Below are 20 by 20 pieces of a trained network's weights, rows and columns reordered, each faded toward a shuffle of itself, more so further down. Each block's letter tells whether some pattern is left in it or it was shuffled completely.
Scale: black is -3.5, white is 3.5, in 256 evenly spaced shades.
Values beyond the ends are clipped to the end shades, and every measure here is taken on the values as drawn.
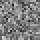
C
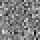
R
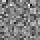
R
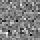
C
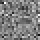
R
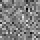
R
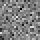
C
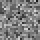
C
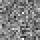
C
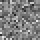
C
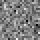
C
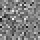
R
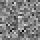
R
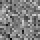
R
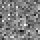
C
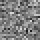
R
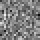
R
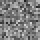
C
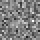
C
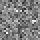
C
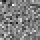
C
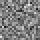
R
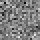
C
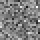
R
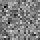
R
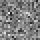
C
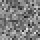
C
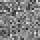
R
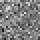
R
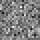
C
